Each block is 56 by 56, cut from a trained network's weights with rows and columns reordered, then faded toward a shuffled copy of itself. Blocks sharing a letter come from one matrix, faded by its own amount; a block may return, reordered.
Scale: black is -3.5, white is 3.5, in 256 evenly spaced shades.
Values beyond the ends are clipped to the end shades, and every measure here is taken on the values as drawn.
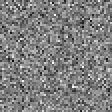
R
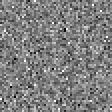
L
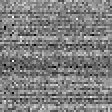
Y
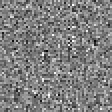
R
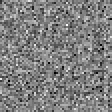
L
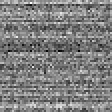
Y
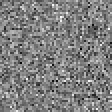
R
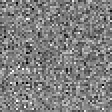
R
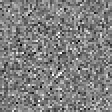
R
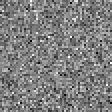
L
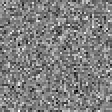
R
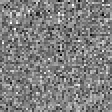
R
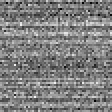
Y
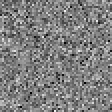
L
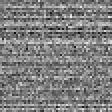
Y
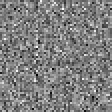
R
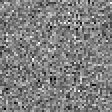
R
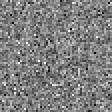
L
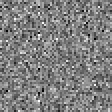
R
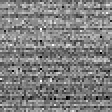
Y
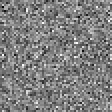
R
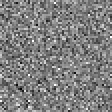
R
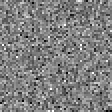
L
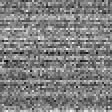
Y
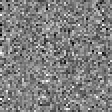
R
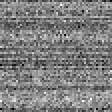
Y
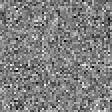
R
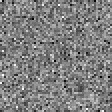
L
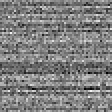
Y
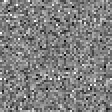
L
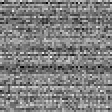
Y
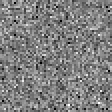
L
